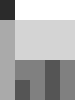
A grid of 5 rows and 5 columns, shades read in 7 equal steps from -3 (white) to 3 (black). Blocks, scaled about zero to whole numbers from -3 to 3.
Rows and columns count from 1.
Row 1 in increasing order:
-3 -3 -3 -3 2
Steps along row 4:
up same up down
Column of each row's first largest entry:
1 1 1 4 2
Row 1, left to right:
2 -3 -3 -3 -3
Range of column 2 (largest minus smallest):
4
